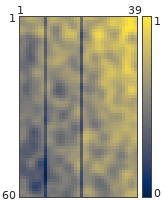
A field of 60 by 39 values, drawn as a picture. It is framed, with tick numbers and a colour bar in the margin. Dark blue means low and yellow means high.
Odd lines: columns 9 and 21. Ninth with the highest average: top right. Slope: up to the top right. Average level on the scale: 60%. Ninth with the lowest average: bottom left.
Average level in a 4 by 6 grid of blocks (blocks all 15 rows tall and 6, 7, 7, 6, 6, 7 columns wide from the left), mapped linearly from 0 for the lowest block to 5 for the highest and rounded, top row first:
2 3 3 3 4 5 | 1 2 2 2 4 4 | 1 1 2 2 3 4 | 0 0 2 2 2 3
